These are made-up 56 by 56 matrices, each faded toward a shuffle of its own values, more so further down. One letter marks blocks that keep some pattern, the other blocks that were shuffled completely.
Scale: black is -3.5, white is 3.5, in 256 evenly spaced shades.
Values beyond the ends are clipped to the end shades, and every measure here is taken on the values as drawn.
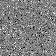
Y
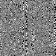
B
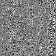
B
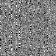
B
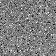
Y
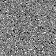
Y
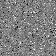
Y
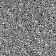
Y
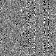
B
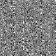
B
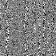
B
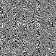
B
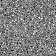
Y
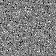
Y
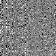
B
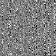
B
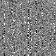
B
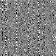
B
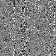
B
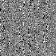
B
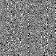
B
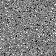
Y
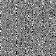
B
